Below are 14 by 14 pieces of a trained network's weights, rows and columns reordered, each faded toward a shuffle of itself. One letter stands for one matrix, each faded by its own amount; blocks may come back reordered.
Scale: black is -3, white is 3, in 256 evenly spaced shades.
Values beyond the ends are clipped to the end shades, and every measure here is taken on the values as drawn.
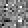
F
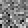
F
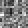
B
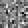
F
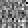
B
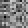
B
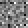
F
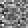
B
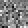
F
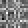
B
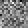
B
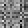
B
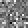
F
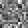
B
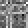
B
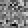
F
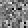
F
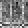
B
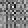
B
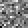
F
